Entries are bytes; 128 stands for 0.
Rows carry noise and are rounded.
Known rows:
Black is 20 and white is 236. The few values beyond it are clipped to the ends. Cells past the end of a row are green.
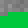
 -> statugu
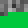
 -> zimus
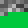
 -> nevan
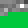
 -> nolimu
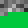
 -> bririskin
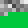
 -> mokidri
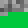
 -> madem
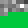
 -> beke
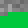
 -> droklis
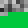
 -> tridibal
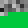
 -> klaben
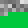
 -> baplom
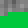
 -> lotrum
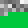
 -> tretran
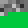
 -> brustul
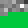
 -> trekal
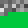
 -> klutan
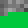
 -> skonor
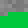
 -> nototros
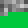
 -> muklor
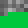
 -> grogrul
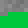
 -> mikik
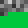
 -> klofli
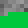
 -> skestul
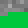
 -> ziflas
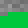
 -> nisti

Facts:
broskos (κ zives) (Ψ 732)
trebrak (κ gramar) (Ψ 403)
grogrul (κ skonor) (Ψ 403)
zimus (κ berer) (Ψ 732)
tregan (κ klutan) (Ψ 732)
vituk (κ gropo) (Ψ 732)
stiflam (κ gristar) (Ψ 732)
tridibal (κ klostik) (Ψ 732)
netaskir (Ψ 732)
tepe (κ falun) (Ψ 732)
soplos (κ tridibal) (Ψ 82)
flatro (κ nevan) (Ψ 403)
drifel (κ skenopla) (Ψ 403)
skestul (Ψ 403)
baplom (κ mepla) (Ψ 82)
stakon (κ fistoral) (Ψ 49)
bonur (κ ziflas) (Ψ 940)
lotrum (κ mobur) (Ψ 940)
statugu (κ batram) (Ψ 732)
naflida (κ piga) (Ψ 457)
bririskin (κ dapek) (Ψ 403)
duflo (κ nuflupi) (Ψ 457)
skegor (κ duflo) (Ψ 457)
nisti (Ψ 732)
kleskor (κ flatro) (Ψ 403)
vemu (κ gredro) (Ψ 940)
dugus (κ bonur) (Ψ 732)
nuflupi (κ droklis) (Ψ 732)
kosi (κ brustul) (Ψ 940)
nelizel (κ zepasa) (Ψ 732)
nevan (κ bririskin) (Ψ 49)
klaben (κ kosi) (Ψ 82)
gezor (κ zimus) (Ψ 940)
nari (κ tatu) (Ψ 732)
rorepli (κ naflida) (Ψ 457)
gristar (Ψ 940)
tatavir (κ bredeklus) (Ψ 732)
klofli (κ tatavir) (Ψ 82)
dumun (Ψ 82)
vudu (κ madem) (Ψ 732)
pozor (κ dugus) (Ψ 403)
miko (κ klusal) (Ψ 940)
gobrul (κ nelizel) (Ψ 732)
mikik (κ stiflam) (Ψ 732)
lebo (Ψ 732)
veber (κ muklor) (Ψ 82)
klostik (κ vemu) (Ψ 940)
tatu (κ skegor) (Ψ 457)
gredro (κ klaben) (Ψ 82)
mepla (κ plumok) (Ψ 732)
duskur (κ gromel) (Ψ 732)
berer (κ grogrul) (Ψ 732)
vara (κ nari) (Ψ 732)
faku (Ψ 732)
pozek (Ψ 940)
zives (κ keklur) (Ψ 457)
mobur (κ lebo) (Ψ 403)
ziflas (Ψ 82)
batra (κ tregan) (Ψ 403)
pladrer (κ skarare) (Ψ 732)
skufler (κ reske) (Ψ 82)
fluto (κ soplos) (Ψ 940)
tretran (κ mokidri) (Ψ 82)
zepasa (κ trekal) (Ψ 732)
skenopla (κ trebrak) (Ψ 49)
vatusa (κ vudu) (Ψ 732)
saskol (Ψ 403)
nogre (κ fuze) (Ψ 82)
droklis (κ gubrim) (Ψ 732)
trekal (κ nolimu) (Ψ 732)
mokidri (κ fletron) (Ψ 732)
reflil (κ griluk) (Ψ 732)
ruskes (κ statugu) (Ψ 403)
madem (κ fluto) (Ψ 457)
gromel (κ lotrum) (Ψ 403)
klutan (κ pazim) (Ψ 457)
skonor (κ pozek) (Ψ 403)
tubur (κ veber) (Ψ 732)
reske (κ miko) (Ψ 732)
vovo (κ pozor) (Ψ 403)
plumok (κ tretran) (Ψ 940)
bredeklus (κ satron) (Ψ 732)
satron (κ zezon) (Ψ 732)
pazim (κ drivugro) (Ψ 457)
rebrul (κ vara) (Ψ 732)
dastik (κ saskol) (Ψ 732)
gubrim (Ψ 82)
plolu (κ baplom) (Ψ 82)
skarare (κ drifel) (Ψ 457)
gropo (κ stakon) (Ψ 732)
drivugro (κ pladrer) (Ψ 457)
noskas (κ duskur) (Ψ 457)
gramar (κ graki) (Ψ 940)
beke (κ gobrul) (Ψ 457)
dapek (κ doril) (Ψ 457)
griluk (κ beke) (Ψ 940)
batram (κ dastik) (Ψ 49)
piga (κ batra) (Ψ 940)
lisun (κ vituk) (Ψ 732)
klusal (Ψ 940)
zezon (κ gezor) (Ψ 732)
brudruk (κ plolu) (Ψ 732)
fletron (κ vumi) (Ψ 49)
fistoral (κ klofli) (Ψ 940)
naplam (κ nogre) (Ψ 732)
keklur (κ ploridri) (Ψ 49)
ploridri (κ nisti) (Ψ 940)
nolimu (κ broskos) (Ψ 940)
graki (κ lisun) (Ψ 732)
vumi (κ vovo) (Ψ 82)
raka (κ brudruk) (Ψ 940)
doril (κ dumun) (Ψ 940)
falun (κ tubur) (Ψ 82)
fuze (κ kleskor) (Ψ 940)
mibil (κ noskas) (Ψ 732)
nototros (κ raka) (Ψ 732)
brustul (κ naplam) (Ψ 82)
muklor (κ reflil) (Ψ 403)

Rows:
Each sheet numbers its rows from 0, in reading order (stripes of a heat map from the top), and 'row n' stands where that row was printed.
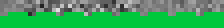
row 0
batram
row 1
bredeklus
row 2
pladrer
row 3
nogre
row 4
trebrak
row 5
skufler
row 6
bonur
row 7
piga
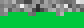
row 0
reflil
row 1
gramar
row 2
vumi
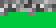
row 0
skarare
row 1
drifel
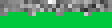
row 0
keklur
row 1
fletron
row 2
batra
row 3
kosi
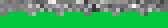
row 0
noskas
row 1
plumok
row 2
plolu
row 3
skenopla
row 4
griluk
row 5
dapek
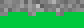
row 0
falun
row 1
dugus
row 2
naflida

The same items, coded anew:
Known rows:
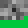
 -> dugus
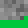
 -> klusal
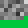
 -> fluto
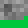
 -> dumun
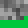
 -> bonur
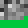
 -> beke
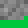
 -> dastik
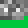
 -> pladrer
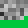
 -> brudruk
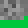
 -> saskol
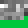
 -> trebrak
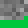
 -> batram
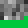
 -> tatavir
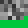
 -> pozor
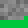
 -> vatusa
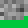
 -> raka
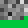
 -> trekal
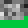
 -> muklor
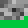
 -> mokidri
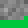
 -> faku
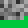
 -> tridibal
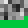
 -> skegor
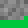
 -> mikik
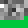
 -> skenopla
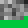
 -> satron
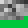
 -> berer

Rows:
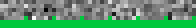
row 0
graki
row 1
fistoral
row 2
skonor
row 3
madem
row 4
mepla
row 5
ziflas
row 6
gropo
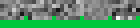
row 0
naplam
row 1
vituk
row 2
zives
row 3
nototros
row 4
stakon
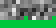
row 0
fuze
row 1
klofli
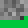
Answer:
ploridri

